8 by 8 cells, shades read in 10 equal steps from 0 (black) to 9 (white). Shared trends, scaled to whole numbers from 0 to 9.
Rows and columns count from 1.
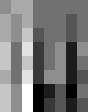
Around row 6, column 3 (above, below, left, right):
7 9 4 2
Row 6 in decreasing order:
8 6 5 5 4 3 2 1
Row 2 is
6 5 6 4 4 4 3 4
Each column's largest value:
7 6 9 4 5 5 4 5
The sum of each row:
37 36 36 36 34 34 29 30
